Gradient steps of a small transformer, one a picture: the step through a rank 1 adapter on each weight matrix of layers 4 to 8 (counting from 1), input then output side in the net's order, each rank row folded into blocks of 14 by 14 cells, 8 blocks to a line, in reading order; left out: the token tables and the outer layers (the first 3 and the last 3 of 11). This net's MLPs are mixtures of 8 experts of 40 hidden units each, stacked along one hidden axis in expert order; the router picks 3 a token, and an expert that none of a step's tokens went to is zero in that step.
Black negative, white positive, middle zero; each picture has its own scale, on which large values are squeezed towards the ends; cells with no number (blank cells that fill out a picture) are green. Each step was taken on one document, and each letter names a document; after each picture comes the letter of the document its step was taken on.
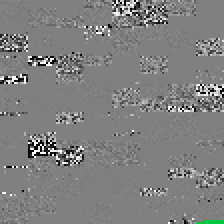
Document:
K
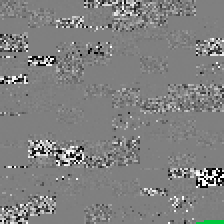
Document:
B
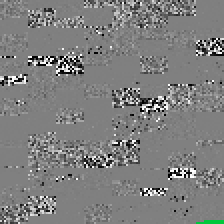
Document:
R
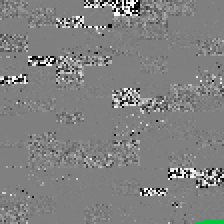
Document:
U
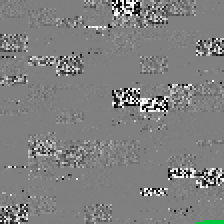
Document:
R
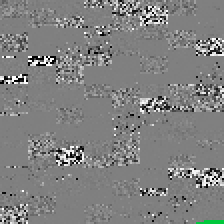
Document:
B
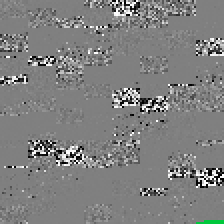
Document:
U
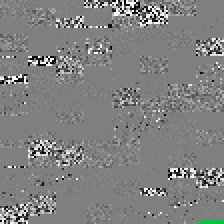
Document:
B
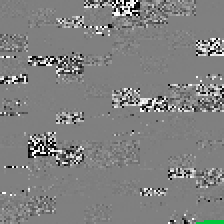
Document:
K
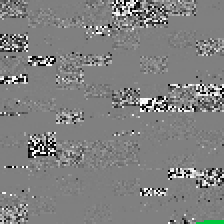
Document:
K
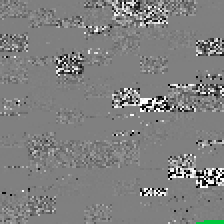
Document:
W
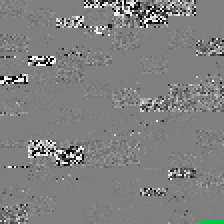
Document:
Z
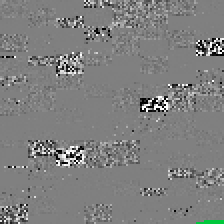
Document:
R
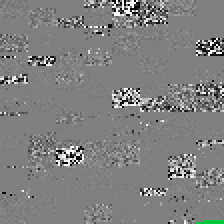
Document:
W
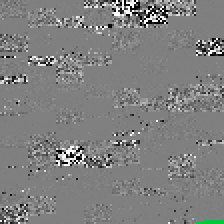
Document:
Z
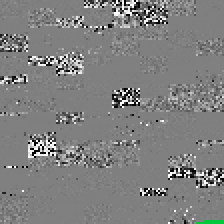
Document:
Z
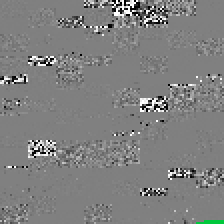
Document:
Z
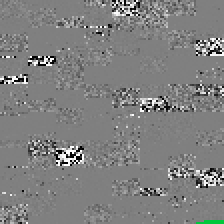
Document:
U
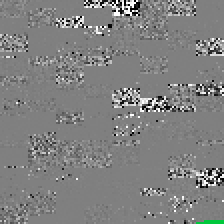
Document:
U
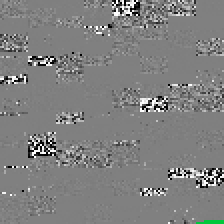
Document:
K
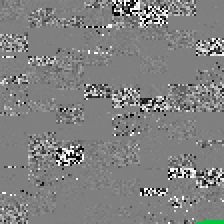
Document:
B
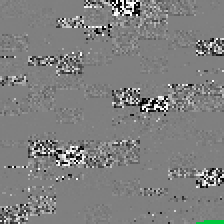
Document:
R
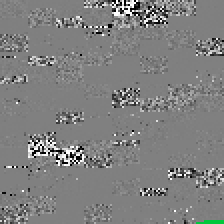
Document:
Z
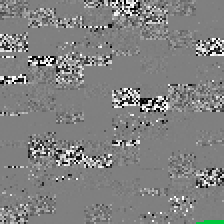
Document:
B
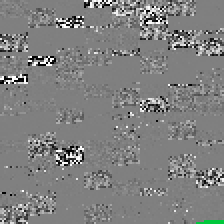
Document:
U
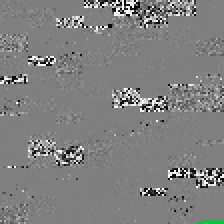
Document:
Z
